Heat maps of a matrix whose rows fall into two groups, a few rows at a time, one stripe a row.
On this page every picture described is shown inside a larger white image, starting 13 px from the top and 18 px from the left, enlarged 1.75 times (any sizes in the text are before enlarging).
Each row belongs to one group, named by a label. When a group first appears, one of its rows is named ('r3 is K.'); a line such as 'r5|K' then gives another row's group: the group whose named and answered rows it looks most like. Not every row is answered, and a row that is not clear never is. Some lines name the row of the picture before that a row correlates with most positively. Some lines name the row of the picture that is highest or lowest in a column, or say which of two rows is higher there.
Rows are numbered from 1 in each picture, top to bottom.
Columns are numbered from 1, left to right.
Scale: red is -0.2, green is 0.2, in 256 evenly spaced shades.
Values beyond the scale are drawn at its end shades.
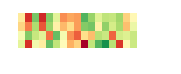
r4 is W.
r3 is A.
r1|W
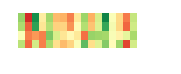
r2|W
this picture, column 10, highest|4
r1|W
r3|W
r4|W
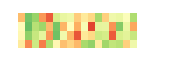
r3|A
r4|W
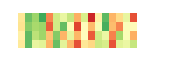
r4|A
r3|A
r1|A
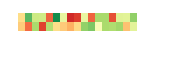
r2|W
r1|A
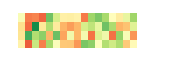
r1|W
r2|W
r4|W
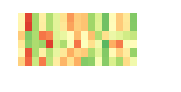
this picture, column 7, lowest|6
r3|A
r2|W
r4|A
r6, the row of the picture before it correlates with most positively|4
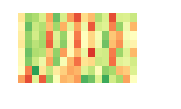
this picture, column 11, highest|8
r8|W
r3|A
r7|W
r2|A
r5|A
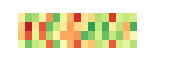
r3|W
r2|W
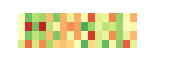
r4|W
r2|W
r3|A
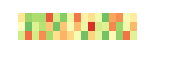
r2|A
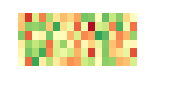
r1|W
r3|W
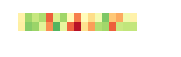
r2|A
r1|A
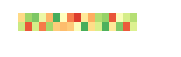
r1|A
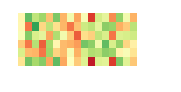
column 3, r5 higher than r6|No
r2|W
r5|W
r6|A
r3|A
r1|A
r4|W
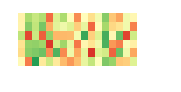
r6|W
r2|A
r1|A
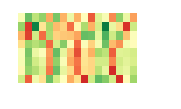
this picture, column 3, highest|2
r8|W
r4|A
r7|A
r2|W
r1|A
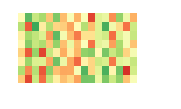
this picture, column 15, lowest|2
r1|A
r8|W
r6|A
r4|A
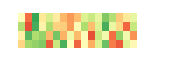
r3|A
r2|W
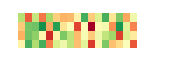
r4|A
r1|W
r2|A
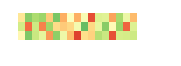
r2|W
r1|A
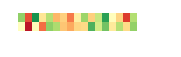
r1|W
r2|W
